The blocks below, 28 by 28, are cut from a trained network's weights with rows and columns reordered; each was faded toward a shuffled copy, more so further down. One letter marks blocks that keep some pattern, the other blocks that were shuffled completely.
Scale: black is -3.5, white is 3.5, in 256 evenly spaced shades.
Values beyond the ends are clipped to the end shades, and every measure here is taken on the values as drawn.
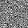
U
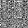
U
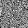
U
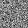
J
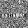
U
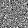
J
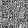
U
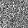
U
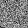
J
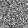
U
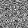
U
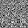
U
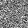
J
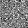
U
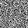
J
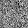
J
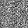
U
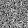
J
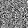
U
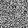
U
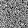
J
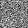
J
